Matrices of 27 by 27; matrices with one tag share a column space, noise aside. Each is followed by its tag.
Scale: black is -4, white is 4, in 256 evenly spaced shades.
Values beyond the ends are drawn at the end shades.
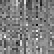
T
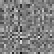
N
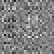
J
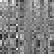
T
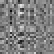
N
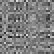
J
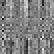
T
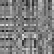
T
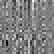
T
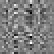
N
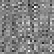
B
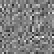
N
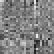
T
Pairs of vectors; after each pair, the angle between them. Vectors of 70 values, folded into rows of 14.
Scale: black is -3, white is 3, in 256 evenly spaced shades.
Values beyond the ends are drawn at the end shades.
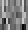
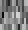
partly opposed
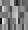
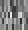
partly opposed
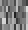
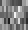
partly opposed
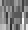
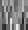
nearly opposite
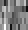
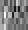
partly aligned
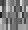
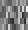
partly aligned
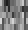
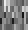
nearly opposite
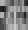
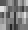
nearly opposite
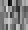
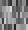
partly aligned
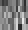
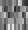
orthogonal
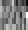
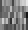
nearly opposite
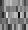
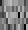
nearly parallel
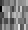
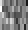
nearly opposite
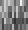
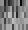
nearly opposite
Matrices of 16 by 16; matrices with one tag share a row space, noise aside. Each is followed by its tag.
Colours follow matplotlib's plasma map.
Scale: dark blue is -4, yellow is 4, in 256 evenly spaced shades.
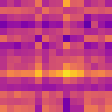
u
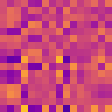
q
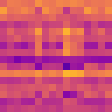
u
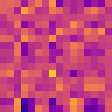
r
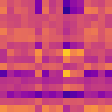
u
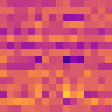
u
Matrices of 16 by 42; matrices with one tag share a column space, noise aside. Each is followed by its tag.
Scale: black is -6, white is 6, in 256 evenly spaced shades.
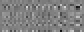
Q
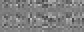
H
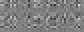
H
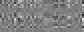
H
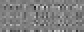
Q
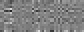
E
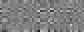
E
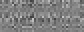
H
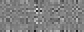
E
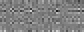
E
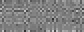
E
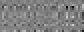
Q
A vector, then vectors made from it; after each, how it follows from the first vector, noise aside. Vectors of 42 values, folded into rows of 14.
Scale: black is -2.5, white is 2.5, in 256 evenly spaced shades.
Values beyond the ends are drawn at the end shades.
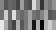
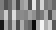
sign-scrambled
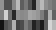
sign-scrambled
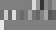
partly zeroed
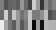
copied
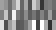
sign-scrambled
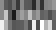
sign-scrambled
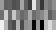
copied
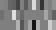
partly zeroed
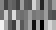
copied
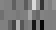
partly zeroed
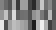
sign-scrambled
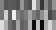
copied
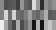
copied
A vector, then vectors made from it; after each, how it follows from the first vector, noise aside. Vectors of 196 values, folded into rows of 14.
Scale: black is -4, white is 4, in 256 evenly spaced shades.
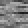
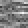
negated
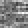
negated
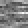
negated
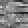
copied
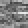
negated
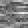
negated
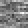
negated
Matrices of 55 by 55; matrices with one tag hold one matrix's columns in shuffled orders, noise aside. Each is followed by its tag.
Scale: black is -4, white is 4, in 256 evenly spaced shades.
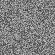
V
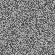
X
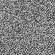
V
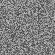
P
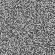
P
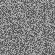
P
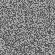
P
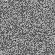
P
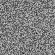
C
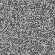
X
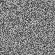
X
